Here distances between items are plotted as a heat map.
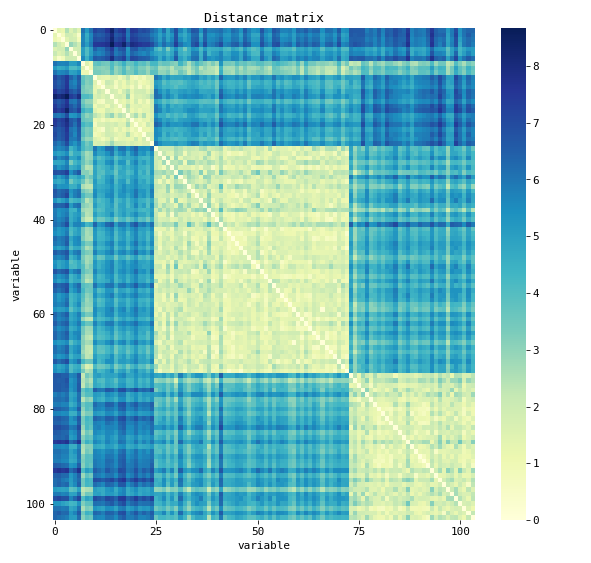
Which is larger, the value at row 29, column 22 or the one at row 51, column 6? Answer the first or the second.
the second
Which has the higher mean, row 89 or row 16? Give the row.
16
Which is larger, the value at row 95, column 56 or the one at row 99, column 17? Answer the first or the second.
the second
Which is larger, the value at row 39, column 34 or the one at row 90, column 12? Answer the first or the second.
the second
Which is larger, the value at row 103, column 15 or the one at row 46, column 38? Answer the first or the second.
the first
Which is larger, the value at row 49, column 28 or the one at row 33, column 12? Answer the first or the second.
the second
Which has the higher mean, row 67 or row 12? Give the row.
12
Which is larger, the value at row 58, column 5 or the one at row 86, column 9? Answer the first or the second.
the first
